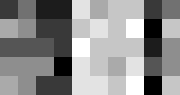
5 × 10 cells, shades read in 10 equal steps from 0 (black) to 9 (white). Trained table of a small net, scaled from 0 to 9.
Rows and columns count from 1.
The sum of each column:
22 22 13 7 40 36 34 40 6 28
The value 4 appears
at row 1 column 2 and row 1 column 10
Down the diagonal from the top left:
2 5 3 0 8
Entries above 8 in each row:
0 1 1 0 1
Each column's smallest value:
2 3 1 0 7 6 6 7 0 4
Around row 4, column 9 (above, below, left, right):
1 0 8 5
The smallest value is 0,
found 3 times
